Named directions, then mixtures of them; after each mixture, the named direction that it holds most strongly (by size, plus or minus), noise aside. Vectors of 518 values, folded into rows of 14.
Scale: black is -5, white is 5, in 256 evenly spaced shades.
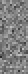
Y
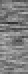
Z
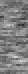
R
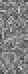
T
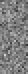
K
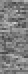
R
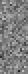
Y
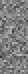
Y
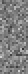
Y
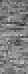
Z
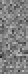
Y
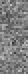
K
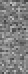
T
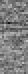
Z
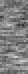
R
